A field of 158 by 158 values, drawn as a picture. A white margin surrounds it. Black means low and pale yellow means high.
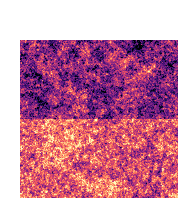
The histogram is bell-shaped. The field is mottled with small blotches. The bottom part is higher, past a seam about 50% of the way down.
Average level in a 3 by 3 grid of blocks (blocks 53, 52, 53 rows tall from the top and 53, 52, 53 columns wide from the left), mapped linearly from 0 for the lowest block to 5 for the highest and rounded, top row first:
0 0 0 / 3 3 2 / 5 5 4
